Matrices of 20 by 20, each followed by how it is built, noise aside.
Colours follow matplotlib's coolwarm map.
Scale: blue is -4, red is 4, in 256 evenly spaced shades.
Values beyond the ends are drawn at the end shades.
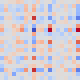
low rank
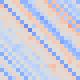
Toeplitz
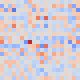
low rank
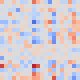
low rank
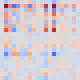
low rank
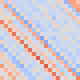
Toeplitz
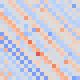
Toeplitz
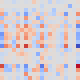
low rank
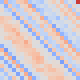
Toeplitz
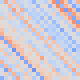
Toeplitz
